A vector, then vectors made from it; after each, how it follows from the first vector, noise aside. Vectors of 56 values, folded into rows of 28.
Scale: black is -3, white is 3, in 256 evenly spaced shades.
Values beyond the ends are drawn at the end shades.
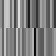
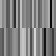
wrapped around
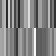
sign-scrambled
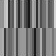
sign-scrambled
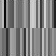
wrapped around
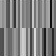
wrapped around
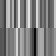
sign-scrambled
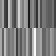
sign-scrambled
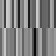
sign-scrambled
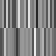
sign-scrambled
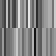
sign-scrambled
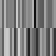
wrapped around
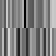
wrapped around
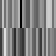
wrapped around
